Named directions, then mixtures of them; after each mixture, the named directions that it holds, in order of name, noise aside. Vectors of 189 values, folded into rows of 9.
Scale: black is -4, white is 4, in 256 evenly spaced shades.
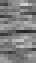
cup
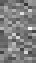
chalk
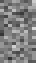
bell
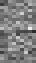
chalk, cup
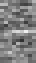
bell, cup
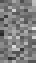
bell, chalk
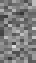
bell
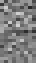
bell, chalk, cup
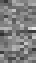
bell, chalk, cup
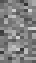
bell, chalk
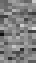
bell, chalk, cup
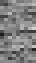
bell, chalk, cup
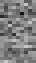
bell, chalk, cup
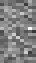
chalk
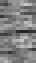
cup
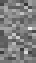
chalk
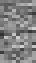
bell, chalk, cup
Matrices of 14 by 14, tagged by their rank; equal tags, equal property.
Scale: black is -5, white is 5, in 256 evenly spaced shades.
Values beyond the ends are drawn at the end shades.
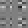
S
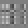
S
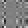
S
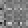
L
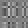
S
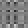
S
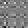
L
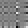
S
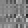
L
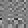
L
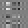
S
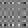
S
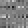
L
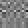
L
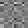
L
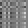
S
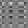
S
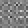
L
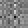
L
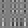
S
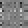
L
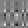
S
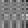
S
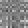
L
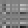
S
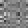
L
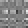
L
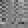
L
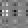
S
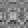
L
